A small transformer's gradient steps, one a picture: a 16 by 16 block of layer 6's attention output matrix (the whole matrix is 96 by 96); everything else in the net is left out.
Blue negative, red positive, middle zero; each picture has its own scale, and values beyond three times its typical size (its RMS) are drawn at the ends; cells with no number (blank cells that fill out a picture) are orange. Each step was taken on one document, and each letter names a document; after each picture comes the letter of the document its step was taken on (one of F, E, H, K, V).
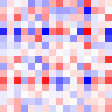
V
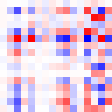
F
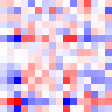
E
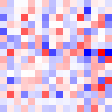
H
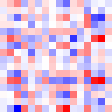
F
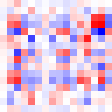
F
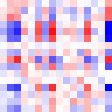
V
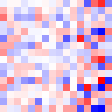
F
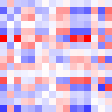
H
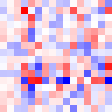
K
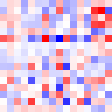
V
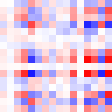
K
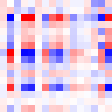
H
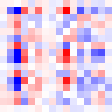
E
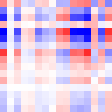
H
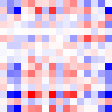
E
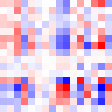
F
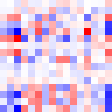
V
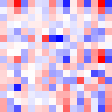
F
